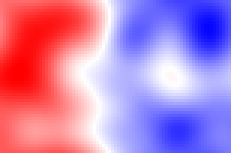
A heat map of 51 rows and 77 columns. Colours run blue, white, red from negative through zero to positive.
Grain: smooth. Ninth with the lowest average: top right. Slope: up to the left. Roughest part: top middle.
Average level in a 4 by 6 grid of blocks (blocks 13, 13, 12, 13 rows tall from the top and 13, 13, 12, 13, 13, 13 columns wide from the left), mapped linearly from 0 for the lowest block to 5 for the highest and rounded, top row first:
453110 / 542121 / 542121 / 443101
